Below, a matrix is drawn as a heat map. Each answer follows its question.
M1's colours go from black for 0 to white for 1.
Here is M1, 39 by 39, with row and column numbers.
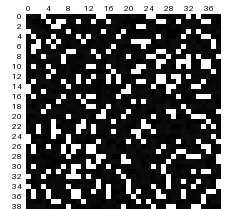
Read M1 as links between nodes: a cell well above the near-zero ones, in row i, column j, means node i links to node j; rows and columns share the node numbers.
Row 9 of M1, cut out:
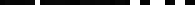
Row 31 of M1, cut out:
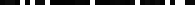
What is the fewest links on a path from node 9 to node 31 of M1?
1
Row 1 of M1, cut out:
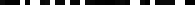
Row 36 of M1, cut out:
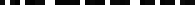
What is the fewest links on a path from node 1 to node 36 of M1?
1
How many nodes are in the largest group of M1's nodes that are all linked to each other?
6
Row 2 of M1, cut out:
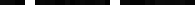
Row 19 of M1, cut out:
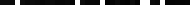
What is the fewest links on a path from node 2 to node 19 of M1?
4
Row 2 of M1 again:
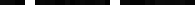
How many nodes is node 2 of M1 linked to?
4
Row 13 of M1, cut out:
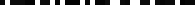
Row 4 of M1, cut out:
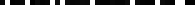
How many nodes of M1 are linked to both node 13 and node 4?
6
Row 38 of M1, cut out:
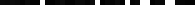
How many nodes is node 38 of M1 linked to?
7
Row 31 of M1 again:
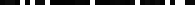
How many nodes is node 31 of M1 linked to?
8
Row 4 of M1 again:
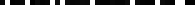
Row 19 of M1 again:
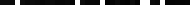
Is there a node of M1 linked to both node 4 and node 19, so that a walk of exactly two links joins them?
no
